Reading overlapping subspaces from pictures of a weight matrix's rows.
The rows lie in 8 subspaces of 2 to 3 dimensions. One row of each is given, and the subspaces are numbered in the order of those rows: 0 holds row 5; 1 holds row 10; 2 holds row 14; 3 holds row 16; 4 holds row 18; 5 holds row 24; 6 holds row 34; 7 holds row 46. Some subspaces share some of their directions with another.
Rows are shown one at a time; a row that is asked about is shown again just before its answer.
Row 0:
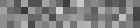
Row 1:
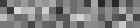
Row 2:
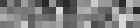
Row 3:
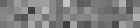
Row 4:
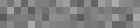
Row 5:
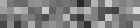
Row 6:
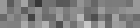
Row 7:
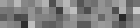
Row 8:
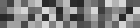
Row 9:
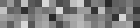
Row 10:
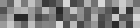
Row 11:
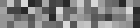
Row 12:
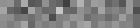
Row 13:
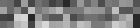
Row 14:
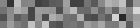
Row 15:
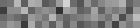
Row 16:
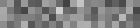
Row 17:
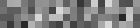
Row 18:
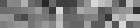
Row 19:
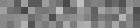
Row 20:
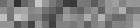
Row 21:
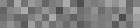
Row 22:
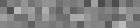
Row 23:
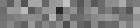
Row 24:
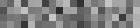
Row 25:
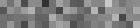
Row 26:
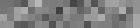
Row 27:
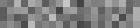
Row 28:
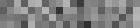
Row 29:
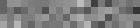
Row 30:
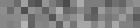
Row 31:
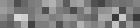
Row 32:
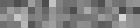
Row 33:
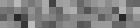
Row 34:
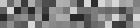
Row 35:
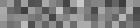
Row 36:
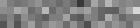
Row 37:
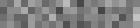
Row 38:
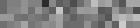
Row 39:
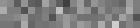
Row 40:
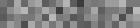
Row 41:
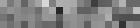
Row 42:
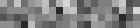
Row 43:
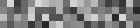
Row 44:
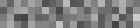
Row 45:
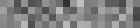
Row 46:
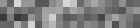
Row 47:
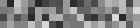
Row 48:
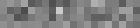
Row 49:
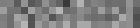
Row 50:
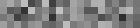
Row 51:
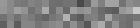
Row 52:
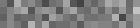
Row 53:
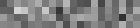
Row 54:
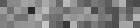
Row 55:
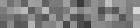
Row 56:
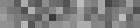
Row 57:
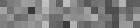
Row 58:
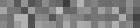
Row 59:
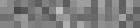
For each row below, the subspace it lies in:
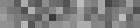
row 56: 1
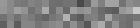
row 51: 0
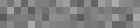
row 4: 6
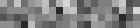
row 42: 4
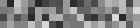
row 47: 2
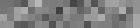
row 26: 7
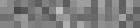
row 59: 6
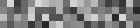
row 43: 2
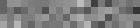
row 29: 0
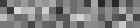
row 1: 6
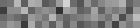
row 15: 0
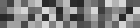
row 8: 3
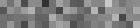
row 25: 5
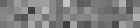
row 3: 5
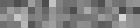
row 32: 4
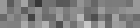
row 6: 2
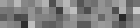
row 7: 4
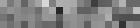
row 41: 4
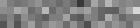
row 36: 0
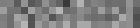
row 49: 3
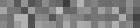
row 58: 3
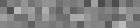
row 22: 6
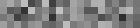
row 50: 4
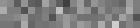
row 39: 0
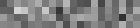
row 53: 6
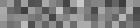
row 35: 3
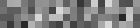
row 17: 1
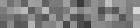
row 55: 0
